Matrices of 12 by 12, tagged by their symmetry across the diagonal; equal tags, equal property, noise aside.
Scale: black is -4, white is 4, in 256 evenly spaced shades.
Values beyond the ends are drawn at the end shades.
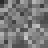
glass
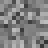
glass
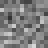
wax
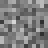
wax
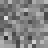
wax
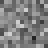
wax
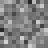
glass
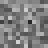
wax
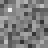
glass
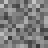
glass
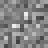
glass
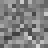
wax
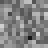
wax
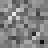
glass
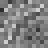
glass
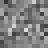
wax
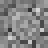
glass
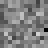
wax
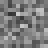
wax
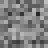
wax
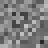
glass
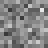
wax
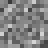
glass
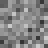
glass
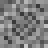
glass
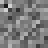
glass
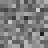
wax
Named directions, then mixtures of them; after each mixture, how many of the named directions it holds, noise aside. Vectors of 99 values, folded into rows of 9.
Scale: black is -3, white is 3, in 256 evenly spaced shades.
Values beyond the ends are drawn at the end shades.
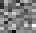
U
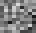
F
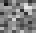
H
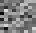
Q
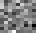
one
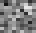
one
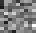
one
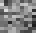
three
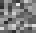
two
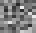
one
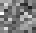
two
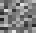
two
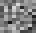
one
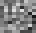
one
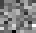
two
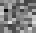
two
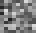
three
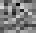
three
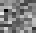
two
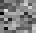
three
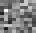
two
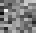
two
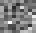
one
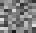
two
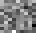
three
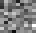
one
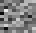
one
